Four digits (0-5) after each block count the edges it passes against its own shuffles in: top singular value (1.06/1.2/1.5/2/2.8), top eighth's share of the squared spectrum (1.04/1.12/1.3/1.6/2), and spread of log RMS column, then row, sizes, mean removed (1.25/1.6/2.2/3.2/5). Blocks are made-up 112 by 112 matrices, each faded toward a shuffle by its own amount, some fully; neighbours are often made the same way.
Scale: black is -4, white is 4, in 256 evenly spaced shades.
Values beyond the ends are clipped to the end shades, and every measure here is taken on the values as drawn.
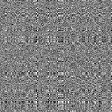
5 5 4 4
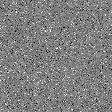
0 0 0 0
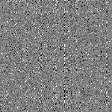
4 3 2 1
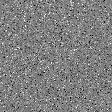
1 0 0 0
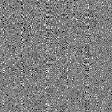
4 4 3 2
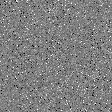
0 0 0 0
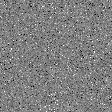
1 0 0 0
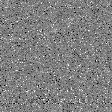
3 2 0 1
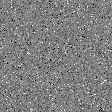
0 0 0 0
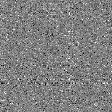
4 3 1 2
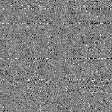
4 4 2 3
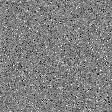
1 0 0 0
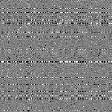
5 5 3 4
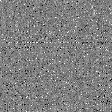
4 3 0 2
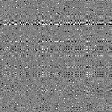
5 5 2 3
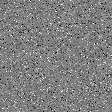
0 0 0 0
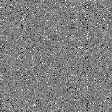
4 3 2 2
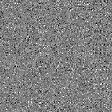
4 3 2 2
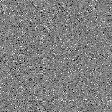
3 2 1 1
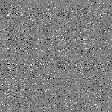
4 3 1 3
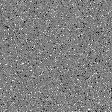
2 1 0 0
